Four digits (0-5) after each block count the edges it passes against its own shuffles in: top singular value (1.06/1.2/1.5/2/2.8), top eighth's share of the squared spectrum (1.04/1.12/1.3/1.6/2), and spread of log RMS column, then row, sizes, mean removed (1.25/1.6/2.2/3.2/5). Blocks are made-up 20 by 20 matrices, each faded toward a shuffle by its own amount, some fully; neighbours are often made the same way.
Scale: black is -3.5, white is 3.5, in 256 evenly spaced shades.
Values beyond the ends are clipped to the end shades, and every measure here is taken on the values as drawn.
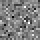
1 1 0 0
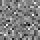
2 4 0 1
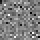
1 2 0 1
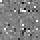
2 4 1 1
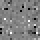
2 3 1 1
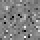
1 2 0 0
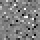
0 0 0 0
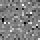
0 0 0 0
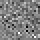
0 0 0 0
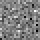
0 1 0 0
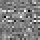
2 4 1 2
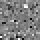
0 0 0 1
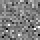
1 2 0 0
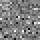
1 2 0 1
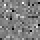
1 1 0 1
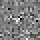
2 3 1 1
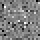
1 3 0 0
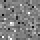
1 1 0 0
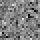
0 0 0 0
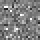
2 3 1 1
